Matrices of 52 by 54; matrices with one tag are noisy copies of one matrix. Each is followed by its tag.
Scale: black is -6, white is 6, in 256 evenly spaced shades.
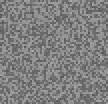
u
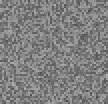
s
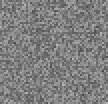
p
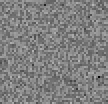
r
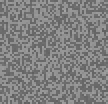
u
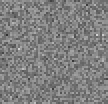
r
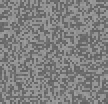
s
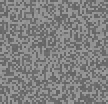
u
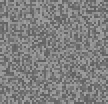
u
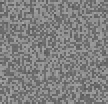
u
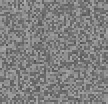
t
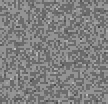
t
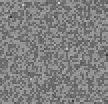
r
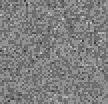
p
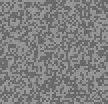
r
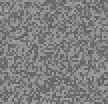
r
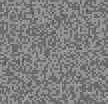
u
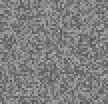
s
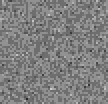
p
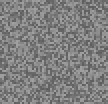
r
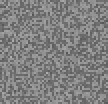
s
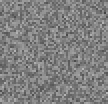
r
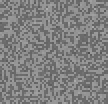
s
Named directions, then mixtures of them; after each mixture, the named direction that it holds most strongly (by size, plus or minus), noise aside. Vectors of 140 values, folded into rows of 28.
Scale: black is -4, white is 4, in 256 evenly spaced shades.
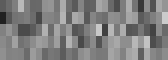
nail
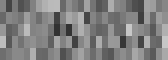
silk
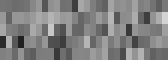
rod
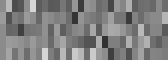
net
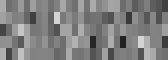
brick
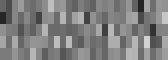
nail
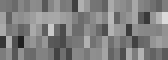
rod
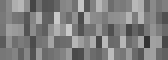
silk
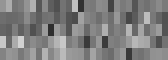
rod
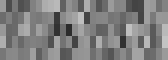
silk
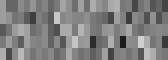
brick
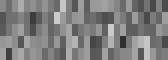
brick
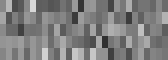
net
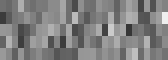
nail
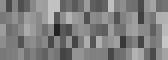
silk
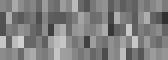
rod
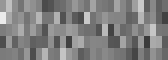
nail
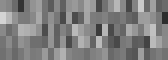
nail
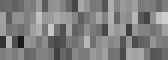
rod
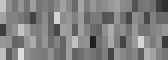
brick
